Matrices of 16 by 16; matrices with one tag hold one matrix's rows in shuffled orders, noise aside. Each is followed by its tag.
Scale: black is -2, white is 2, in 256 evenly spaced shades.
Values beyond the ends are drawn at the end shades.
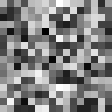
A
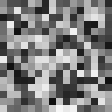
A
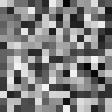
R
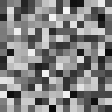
R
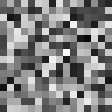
R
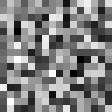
R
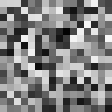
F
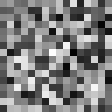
R
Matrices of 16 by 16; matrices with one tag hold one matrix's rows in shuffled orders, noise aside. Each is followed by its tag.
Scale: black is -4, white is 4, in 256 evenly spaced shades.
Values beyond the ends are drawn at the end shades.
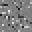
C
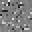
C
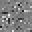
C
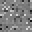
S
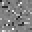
C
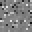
S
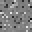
S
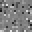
S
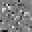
C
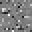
C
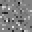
C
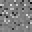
S
